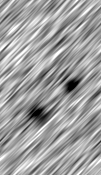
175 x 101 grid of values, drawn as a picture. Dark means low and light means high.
Odd rows or columns: none. Grain: diagonal, up to the right. Ninth with the lowest average: centre. Slope: none. Dips: two.
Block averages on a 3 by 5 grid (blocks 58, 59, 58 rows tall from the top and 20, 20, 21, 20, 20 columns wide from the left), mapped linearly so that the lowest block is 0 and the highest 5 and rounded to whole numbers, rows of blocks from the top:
45333 / 41103 / 33343
